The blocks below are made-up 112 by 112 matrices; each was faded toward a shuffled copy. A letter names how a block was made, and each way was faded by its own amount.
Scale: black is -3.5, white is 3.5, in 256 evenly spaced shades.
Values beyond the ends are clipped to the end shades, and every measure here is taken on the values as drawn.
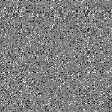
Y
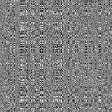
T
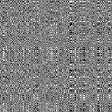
T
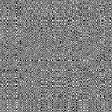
T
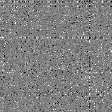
Y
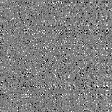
Y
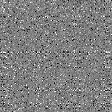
Y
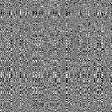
T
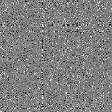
Y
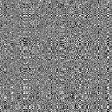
T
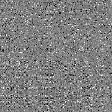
Y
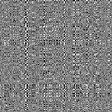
T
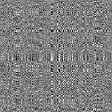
T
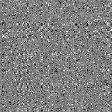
Y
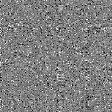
Y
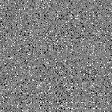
Y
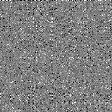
Y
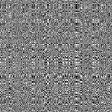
T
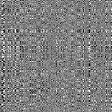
T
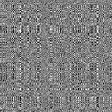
T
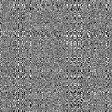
T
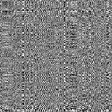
T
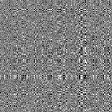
T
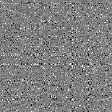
Y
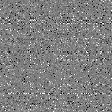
Y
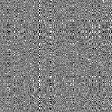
T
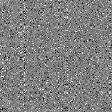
Y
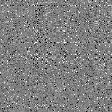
Y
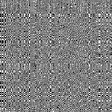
T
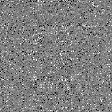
Y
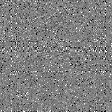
Y
